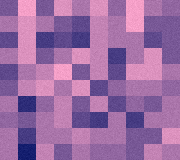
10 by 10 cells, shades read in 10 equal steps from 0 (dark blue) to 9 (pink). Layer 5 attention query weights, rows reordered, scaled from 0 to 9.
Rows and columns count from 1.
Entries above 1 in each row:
10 10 10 10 10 10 9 10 10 9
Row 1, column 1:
4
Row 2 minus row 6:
2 1 -2 -2 -5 4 1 3 -2 -1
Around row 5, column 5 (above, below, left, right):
8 8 9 7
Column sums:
49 53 55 60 51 59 47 59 56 54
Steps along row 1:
up down up down up down up down down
